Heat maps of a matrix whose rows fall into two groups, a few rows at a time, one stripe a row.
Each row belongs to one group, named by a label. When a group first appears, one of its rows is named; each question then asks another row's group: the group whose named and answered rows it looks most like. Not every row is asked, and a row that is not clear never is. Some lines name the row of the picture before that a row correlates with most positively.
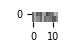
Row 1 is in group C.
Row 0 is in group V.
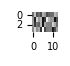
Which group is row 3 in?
C
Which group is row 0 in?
V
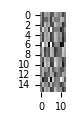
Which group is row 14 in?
C
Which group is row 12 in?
V
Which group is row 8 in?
V
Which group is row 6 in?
C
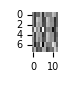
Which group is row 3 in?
C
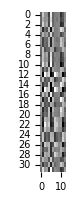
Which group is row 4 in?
C
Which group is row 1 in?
C
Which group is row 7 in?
V
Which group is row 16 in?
C
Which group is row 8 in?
C
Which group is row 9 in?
C
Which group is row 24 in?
V
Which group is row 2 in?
C
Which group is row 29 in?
C
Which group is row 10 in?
C
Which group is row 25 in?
V
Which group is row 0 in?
C
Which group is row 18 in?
V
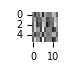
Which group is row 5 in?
C
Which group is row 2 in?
V
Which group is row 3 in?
C
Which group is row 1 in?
V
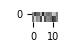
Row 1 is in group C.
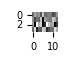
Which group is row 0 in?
C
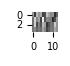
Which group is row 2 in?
V
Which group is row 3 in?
V
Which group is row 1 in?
C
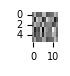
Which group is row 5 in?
V
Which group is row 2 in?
C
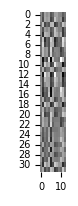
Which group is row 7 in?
C
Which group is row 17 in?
V
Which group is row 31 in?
V
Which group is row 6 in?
V
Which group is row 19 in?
V
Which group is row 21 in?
C
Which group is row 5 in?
V
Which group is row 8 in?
C
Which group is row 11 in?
V
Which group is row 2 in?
V
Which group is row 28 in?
V
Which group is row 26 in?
V
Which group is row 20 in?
V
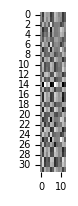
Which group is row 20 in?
V
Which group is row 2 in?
C
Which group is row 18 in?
V
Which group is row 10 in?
V
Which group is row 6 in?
C
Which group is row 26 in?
V
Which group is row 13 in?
V
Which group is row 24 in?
C
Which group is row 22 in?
V
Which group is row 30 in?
V
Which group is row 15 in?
V
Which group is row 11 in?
V
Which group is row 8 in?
V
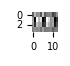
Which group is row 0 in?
C
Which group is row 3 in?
C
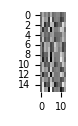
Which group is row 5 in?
V
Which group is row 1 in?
C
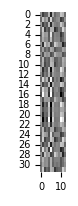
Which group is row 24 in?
C
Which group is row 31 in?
V
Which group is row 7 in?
V
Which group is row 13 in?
C
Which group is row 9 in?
V
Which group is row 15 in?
C
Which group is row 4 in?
C
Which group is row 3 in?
V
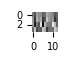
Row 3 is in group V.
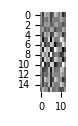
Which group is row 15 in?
C
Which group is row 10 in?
V
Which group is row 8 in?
C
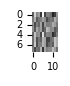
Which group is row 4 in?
C
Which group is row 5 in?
V
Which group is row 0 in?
C
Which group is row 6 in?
V
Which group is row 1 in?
V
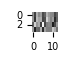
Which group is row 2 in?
C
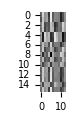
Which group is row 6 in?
C
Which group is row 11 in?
C
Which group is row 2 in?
V
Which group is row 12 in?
C
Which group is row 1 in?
C
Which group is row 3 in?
V
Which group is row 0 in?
C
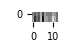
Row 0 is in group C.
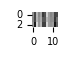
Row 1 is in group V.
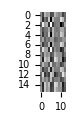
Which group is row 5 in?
V
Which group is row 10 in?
C
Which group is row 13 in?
C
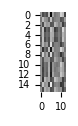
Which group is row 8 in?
C
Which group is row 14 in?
C
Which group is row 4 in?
V
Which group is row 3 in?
V
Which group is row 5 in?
V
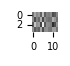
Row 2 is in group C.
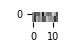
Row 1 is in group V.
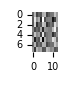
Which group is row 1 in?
C
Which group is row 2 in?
V
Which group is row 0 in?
V
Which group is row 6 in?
V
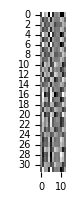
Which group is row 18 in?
V
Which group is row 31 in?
C
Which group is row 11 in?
C
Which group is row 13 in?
V
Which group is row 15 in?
C
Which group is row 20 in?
V
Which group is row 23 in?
V
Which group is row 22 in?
C
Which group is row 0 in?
C
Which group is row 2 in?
V
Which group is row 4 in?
C
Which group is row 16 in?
V
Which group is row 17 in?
C
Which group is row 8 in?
V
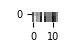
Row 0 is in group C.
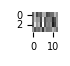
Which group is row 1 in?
C
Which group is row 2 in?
C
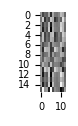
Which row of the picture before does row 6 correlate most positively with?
3
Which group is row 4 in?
V
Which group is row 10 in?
C
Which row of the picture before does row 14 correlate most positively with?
3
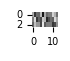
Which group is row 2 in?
C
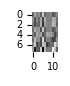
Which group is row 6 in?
V
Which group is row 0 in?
C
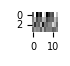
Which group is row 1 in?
V
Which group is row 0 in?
V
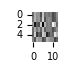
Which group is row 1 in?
C
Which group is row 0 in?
C
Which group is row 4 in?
V
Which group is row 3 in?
C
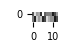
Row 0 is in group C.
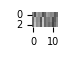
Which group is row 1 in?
C
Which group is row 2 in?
C
